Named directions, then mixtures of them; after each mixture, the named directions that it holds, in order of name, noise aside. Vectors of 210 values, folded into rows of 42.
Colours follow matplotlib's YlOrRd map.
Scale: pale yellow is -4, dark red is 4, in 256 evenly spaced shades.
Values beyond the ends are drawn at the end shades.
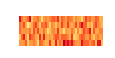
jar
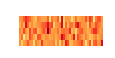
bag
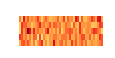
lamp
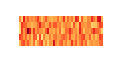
lamp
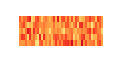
jar, lamp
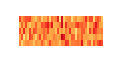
bag, jar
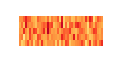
bag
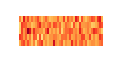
lamp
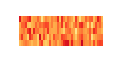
bag, jar, lamp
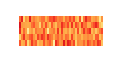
jar, lamp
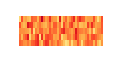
bag, jar, lamp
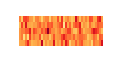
bag, lamp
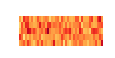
bag, jar, lamp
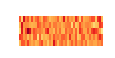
lamp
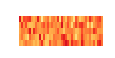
bag, jar, lamp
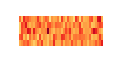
bag, lamp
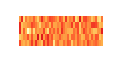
lamp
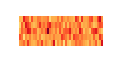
bag, jar, lamp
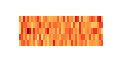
lamp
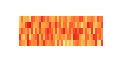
jar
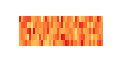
bag, jar, lamp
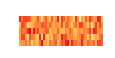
bag, jar, lamp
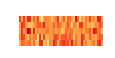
jar, lamp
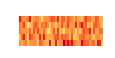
jar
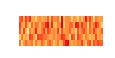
bag, jar, lamp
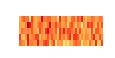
jar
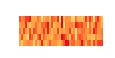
bag, jar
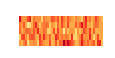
jar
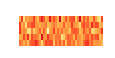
bag, lamp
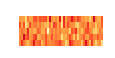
bag
